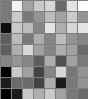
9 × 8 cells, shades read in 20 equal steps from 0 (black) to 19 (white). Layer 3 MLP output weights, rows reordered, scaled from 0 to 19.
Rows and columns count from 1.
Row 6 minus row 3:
9 -4 -4 -3 -4 -7 -4 -8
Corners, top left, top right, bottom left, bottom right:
9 19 0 8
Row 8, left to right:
2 8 8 5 13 2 9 11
